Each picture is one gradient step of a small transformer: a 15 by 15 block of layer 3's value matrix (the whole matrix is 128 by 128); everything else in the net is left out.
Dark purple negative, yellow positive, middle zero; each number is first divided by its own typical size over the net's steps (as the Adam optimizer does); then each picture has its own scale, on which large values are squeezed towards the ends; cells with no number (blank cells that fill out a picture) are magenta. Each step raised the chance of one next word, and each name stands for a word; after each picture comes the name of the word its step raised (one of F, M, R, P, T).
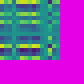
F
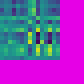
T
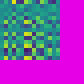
F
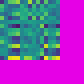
F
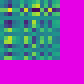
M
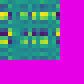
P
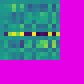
T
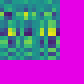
P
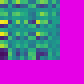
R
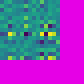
T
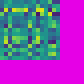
M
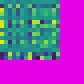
R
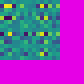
P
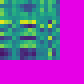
R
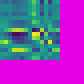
T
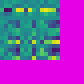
M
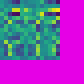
M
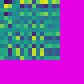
F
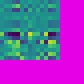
T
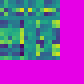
M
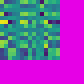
R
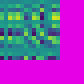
P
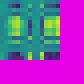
R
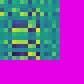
M
